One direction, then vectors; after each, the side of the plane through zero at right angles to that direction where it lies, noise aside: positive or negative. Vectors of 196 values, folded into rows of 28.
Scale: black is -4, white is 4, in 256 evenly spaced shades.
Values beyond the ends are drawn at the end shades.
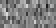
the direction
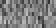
negative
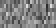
positive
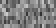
positive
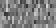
negative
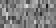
positive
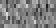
positive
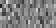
negative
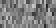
positive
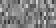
positive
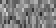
positive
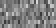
positive
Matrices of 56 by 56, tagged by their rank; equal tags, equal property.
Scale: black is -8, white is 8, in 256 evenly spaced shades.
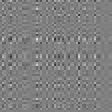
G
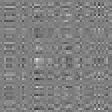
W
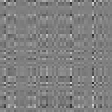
G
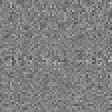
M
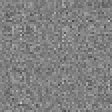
M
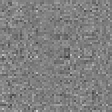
M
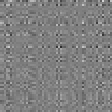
W
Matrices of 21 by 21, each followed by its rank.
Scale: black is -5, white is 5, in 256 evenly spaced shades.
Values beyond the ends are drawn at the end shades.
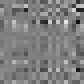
two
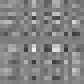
two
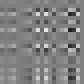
one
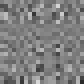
three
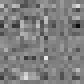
three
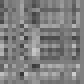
two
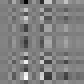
one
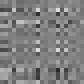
two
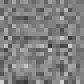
three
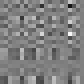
two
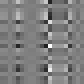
one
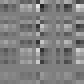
one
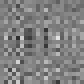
three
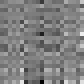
two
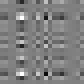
one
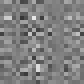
three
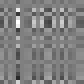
one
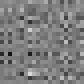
three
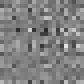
three
